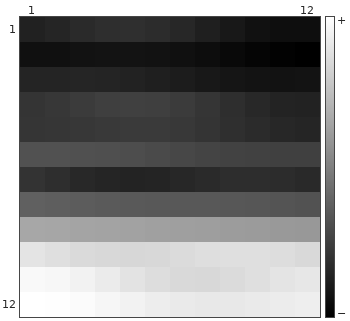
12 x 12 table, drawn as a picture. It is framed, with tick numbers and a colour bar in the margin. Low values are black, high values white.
Ninth with the highest average: bottom left. Grain: streaks across. Slope: up to the bottom. Ninth with the lowest average: top right. Lone odd cells: none.
